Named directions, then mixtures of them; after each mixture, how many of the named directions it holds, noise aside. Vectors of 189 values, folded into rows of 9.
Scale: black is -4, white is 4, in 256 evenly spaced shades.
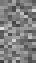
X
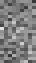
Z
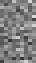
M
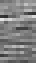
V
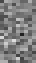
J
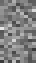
one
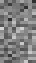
one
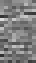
three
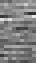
one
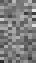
three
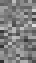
two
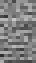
three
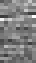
two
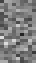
one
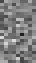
one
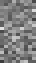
three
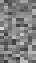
two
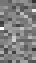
two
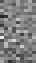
three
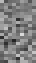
one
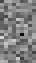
one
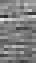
one
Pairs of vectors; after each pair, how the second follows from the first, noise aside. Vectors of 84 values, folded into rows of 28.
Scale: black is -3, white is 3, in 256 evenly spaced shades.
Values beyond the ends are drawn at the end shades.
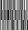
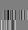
partly zeroed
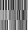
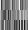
reversed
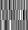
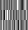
reversed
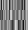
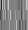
partly zeroed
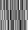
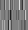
partly zeroed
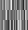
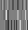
partly zeroed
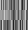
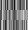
reversed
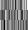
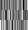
reversed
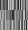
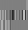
partly zeroed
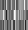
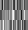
reversed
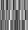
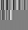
partly zeroed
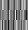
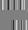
partly zeroed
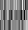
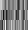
reversed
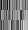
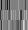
partly zeroed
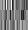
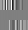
partly zeroed
